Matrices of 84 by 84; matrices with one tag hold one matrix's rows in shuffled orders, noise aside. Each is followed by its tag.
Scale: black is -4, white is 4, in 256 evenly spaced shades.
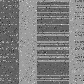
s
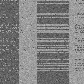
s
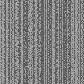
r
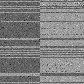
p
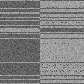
p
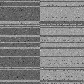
p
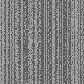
r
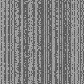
r
